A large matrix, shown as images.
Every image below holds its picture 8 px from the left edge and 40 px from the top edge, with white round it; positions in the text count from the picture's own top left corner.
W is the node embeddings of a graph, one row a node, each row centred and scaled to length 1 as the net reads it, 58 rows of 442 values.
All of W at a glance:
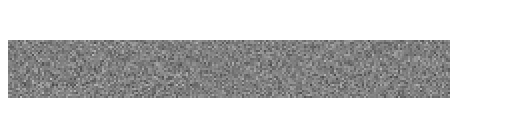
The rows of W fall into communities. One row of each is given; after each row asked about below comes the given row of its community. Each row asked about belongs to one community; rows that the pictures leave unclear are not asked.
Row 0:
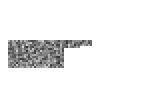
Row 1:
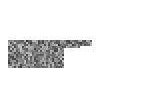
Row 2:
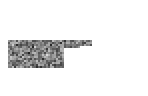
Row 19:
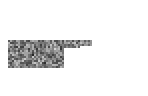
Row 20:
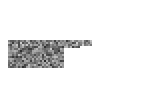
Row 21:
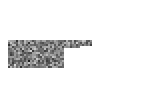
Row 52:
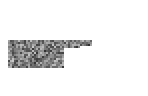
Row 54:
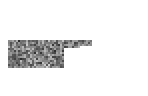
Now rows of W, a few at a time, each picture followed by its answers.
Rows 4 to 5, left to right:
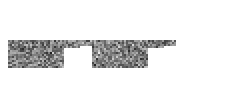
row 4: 20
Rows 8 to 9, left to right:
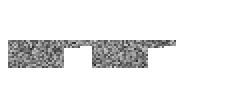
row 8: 20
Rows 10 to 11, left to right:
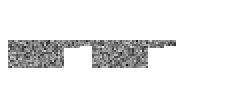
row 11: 52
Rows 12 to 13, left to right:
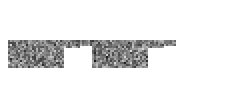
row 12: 52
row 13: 0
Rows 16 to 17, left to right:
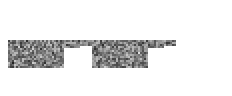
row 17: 2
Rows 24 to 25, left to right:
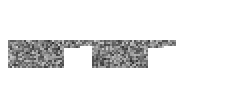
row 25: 54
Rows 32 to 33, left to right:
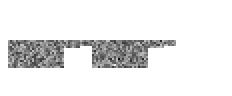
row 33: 1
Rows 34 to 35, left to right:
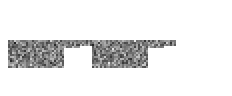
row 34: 21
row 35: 21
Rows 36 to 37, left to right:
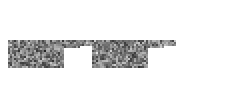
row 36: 19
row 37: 19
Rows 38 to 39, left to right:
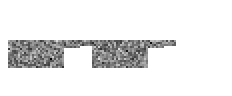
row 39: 20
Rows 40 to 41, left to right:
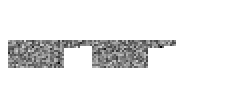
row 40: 0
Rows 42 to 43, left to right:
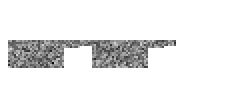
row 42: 52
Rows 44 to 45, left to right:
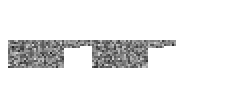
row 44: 19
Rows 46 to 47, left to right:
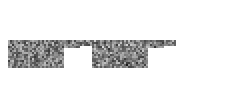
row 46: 52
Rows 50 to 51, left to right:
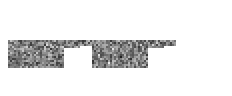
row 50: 54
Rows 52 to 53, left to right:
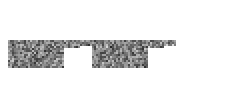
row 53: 20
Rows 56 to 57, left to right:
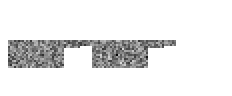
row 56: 1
